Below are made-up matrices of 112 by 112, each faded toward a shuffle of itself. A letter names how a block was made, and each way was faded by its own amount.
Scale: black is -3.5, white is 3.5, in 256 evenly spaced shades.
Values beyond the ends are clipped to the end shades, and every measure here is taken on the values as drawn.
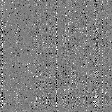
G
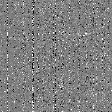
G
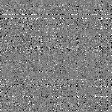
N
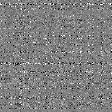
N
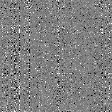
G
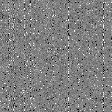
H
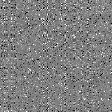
H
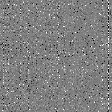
H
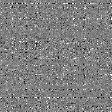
N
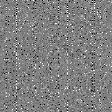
H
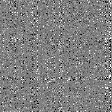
G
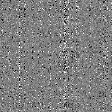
G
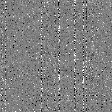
G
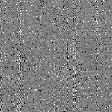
H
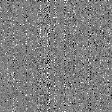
G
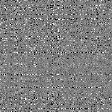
N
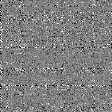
N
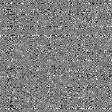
N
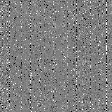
G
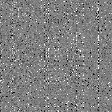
H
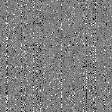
G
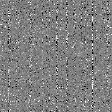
G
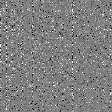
H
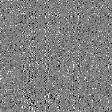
H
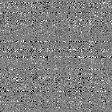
N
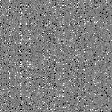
H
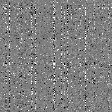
G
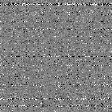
N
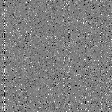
H
